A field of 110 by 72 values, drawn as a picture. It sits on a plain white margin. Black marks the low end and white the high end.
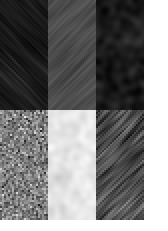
It is made of 2 by 3 panels. Panel 1,1: very low, slanting down to the right, faint in contrast. Panel 1,2: low, slanting up to the right, faint in contrast. Panel 1,3: very low, blotchy, faint in contrast. Panel 2,1: middling, fine-grained, strong in contrast. Panel 2,2: very high, blotchy, faint in contrast. Panel 2,3: low, slanting up to the right.
